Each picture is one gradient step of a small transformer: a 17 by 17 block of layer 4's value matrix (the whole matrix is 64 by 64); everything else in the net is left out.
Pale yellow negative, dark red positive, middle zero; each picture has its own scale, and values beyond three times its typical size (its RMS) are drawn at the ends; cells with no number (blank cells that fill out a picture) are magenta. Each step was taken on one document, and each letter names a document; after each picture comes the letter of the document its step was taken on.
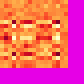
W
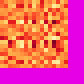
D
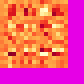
W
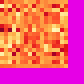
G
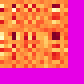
G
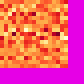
W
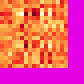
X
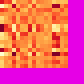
G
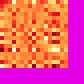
G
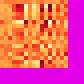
X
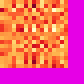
G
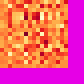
X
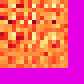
D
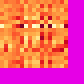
X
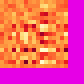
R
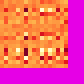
R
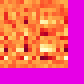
R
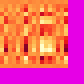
R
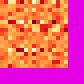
D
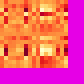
R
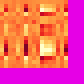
R
